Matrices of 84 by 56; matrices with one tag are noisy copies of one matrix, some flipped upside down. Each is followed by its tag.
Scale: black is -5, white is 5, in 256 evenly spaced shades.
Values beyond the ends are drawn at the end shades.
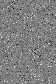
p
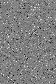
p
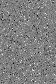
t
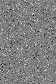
t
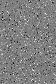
t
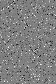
p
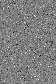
p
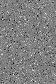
t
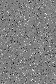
t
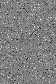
p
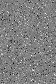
t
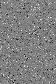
p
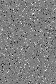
t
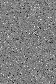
p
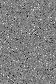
p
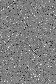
p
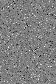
p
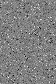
p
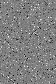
p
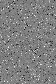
p
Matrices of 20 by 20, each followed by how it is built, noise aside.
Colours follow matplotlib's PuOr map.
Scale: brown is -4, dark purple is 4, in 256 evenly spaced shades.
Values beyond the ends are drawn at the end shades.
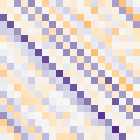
Toeplitz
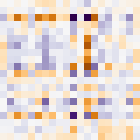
low rank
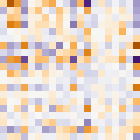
low rank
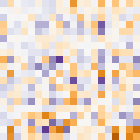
low rank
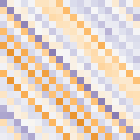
Toeplitz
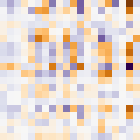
low rank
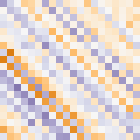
Toeplitz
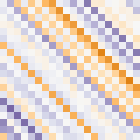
Toeplitz
